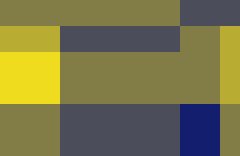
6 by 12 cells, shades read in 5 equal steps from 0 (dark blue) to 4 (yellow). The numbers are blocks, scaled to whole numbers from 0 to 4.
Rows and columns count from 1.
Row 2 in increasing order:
1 1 1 1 1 1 2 2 3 3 3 3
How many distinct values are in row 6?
3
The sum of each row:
21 22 31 31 14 14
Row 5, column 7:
1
